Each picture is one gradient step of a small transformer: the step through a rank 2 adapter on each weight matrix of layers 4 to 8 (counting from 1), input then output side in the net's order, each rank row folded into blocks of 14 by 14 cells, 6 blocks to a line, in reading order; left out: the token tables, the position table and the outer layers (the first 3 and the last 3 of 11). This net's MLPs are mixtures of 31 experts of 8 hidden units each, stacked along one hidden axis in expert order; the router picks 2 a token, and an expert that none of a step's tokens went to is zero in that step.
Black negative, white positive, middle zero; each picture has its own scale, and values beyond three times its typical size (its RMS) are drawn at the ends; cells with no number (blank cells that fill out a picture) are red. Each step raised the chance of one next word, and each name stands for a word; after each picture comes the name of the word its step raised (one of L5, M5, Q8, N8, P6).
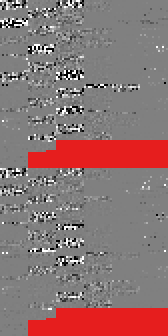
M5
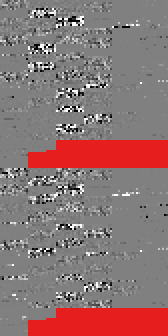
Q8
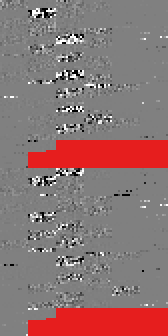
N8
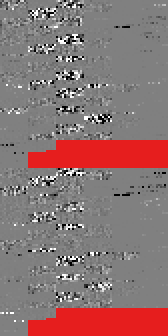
N8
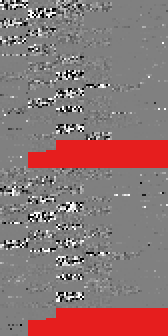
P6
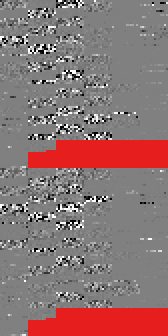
Q8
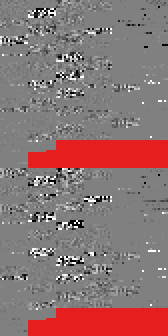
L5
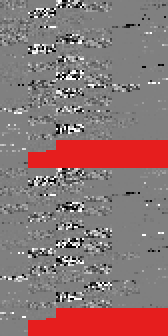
M5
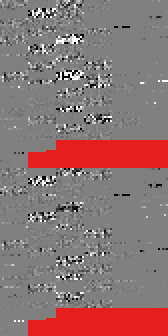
N8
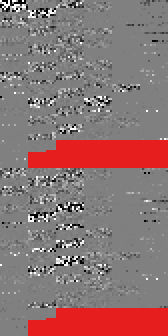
L5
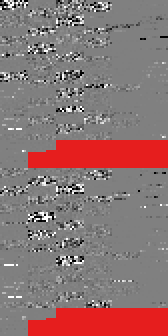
L5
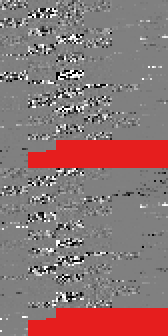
N8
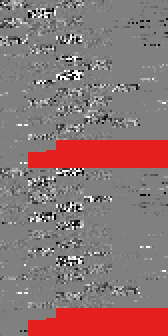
L5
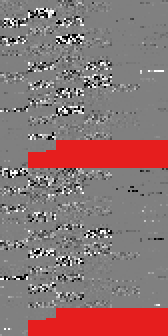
N8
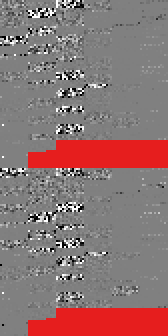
P6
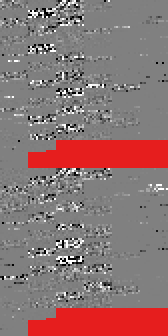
M5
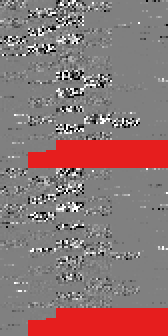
Q8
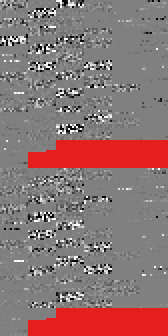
Q8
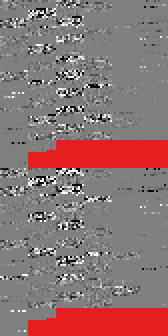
N8
